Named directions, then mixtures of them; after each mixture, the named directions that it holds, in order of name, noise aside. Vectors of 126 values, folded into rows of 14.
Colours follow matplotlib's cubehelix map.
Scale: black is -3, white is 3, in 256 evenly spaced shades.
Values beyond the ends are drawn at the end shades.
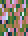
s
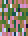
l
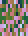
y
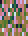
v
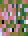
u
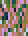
s, v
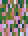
y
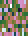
l, v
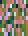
s, v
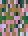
y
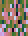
u, y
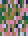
y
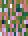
l, u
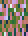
l, s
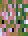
u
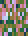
s, u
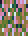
v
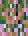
u, y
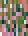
l, u
